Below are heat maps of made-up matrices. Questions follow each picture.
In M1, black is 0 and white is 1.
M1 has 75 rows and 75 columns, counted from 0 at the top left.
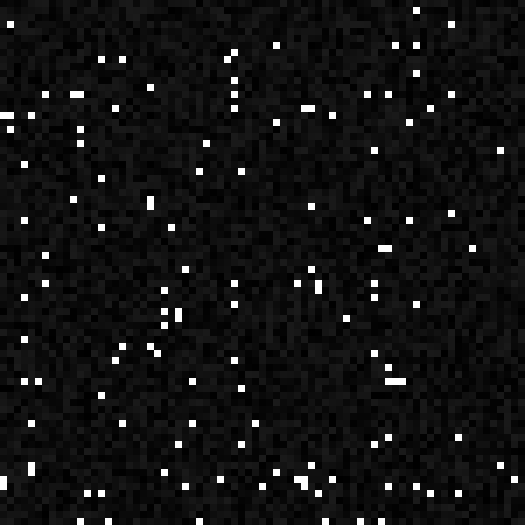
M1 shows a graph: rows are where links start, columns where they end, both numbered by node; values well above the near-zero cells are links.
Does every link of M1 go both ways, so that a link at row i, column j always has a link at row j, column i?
no
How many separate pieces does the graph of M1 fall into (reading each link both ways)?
5
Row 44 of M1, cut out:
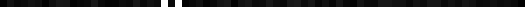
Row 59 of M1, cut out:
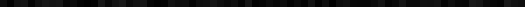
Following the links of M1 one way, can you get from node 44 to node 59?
yes
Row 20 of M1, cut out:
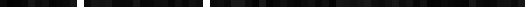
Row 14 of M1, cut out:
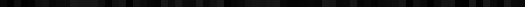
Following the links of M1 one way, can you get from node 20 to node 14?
yes
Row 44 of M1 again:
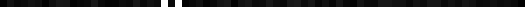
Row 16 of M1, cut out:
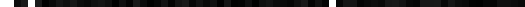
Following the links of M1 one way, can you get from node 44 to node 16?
no
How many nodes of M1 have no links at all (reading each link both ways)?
4
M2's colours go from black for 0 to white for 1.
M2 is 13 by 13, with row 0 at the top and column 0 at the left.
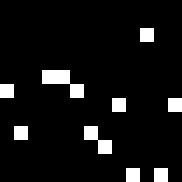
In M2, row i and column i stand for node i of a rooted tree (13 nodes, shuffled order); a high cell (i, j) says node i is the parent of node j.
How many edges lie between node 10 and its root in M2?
1
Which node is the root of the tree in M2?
2
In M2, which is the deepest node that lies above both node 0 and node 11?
12
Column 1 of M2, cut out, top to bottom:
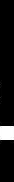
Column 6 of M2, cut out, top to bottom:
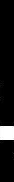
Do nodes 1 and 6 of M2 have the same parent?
yes
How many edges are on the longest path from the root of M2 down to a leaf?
7
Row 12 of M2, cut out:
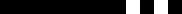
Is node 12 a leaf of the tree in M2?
no
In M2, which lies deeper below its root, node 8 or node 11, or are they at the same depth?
node 11
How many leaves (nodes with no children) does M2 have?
6
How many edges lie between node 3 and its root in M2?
7
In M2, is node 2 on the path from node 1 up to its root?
yes
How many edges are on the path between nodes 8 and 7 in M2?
1
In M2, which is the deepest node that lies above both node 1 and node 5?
9
